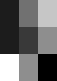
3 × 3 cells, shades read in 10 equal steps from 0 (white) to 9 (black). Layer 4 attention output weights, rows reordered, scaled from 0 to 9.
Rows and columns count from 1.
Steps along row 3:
up up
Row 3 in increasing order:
0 4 9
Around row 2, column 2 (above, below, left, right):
5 4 8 4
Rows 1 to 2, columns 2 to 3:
5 2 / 7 4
